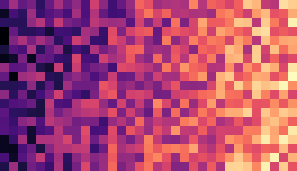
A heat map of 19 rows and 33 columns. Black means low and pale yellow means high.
Grain: fine. Odd rows or columns: none. Stripes: none. Slope: up to the right.
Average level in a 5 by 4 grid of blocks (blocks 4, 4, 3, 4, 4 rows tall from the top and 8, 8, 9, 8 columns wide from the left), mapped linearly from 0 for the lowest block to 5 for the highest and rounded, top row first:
0 1 3 5
0 2 3 5
0 1 3 5
0 2 3 5
0 2 3 5
